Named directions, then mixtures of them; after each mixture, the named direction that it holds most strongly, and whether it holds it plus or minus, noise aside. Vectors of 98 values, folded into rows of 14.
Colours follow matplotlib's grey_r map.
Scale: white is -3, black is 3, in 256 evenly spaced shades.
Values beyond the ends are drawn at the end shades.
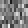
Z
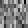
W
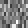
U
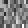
W, minus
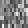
Z, plus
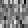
W, plus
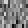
U, minus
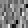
U, minus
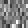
U, plus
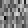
W, plus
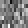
Z, plus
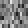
Z, minus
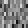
U, minus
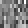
W, minus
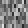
W, plus
